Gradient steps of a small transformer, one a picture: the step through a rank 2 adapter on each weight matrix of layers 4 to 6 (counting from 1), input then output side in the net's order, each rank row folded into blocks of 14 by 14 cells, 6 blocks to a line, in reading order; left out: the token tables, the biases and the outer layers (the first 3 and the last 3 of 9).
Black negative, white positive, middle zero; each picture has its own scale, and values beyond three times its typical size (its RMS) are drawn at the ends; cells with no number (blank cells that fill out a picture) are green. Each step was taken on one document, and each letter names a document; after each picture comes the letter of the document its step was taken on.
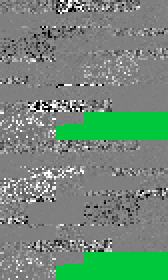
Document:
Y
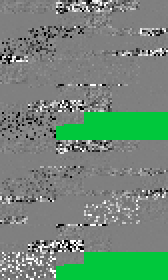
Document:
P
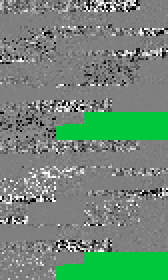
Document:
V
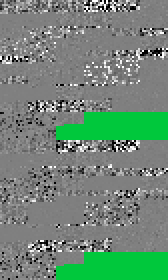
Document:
V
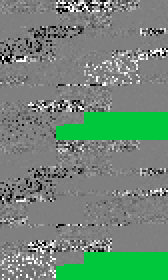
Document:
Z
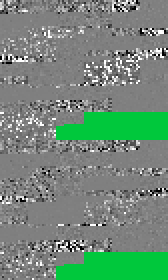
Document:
V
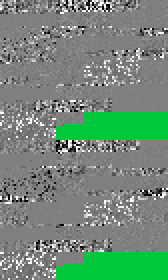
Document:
V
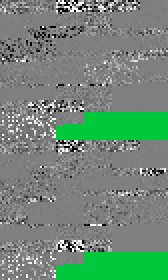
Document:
Z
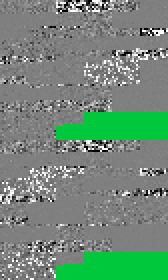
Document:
P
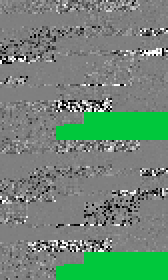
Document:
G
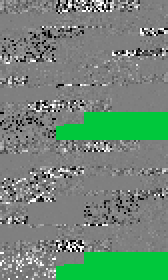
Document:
Y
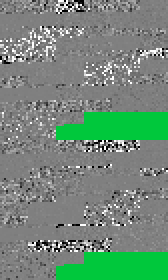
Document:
G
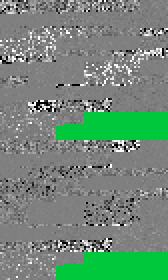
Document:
G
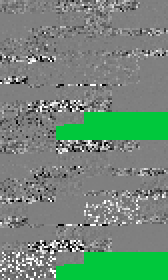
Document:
P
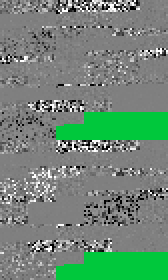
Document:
Y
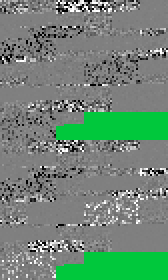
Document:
Z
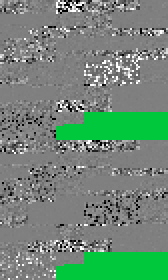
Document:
P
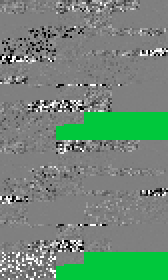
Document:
P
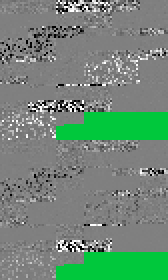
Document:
Z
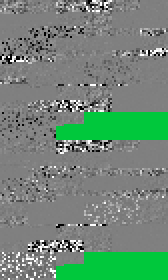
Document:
P
